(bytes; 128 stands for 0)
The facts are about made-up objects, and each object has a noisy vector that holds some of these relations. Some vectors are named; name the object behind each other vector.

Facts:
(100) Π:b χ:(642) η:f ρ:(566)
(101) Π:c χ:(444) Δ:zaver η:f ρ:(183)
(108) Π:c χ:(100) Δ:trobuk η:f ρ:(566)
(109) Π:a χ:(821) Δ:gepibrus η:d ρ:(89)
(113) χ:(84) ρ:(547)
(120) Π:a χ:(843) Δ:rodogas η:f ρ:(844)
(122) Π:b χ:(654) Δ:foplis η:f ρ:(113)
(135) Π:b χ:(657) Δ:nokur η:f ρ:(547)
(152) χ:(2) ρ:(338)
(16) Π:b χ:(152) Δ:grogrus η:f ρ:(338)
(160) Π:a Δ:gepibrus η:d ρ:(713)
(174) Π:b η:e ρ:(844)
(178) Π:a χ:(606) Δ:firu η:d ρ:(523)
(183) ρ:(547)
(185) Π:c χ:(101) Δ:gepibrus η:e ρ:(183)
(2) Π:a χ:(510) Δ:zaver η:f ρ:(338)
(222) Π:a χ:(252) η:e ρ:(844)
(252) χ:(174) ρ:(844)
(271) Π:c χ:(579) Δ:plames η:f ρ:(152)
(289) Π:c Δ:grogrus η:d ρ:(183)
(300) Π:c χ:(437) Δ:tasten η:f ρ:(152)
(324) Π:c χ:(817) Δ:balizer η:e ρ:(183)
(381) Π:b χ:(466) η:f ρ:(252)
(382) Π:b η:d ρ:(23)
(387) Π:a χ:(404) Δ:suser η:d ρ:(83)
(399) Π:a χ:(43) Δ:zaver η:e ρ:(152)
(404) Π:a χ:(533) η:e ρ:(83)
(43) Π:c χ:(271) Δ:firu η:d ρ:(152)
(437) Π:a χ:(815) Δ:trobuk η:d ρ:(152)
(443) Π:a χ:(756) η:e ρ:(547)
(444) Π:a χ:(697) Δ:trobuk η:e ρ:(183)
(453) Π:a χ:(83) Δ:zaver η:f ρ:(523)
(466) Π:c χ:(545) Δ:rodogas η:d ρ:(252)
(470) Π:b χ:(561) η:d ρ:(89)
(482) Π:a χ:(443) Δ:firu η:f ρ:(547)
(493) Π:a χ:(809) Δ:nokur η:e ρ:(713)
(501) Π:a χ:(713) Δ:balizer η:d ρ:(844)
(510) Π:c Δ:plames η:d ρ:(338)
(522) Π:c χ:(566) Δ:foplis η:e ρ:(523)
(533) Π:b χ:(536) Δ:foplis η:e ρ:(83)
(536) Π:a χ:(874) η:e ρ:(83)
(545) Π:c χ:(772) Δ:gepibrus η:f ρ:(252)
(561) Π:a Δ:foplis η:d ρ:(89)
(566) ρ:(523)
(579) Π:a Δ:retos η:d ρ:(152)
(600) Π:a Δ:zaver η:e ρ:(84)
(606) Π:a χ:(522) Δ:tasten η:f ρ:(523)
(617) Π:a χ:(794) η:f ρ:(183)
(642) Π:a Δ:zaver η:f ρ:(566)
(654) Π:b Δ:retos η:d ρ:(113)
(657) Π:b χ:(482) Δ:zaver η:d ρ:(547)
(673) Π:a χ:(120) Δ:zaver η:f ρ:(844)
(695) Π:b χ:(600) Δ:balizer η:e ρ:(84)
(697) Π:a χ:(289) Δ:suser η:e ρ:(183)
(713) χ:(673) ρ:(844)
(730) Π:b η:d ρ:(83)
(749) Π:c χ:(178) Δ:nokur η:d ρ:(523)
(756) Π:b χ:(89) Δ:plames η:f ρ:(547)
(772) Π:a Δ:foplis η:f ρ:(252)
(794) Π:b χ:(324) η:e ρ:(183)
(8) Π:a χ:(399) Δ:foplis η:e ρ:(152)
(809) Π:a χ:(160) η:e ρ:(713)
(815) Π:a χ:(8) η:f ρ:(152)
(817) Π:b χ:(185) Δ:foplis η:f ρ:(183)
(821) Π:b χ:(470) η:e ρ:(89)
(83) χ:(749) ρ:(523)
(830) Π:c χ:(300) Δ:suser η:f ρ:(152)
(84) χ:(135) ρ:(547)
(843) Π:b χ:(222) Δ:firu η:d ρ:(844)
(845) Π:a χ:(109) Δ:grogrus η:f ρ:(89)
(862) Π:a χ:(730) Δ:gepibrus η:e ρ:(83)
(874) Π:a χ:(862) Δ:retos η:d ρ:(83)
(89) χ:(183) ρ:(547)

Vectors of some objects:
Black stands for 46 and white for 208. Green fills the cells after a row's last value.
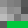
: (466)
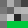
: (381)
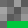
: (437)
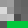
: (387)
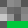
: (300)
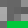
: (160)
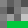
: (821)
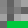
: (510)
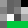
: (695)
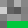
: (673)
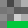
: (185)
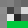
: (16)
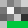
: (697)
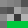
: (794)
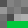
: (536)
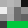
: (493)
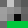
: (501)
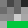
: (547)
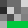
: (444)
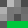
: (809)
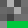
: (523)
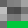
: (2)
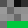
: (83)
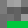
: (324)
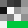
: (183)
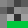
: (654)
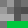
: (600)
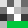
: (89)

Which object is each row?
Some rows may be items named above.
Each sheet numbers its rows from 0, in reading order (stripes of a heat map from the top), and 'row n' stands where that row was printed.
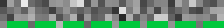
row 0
(606)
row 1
(160)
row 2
(101)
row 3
(749)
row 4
(43)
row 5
(482)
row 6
(606)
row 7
(382)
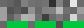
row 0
(160)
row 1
(152)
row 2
(815)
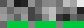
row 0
(83)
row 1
(843)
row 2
(874)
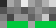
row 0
(606)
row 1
(101)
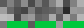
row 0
(600)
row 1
(749)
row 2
(817)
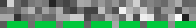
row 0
(108)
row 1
(713)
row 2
(772)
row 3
(470)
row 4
(271)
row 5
(830)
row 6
(122)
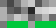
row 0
(772)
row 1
(174)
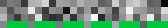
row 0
(152)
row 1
(845)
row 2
(533)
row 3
(122)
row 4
(756)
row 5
(695)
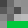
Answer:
(482)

